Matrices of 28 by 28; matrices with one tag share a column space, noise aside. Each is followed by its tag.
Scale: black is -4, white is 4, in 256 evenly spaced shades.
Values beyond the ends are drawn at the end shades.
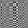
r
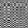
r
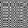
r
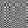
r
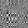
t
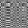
r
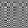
r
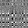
t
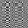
r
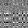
t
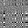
t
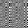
r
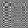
r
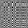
r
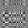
t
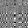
t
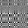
t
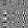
t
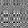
t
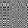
r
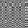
r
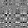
t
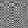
r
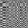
r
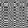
r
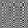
r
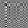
r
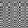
r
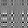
t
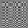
r
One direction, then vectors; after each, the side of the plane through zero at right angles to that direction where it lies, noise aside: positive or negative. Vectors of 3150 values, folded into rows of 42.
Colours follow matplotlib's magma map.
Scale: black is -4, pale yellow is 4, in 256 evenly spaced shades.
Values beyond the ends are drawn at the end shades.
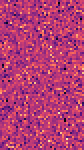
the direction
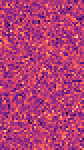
positive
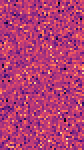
positive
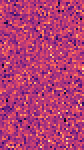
positive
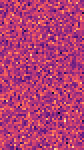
negative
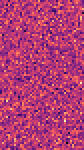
negative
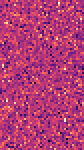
negative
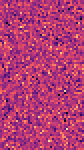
positive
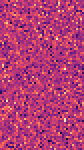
negative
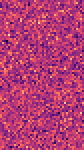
negative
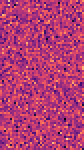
positive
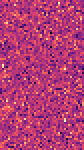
negative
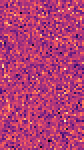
negative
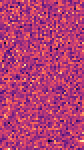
negative
